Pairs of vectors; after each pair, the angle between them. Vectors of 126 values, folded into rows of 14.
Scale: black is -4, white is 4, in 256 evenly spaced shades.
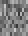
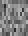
nearly opposite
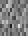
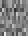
partly aligned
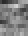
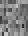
partly aligned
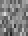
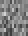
nearly parallel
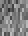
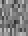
orthogonal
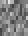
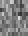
partly aligned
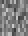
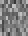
partly opposed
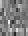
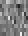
orthogonal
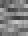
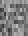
partly opposed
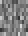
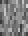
partly opposed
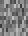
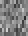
nearly opposite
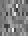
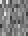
orthogonal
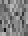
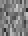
partly aligned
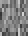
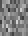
orthogonal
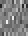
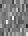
nearly parallel
